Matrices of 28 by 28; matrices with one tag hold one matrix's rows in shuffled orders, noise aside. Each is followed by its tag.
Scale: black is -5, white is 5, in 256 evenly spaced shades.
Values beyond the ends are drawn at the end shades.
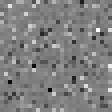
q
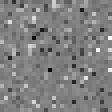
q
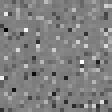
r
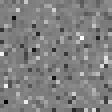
r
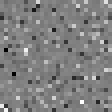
r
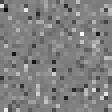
r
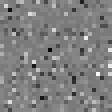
q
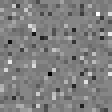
q
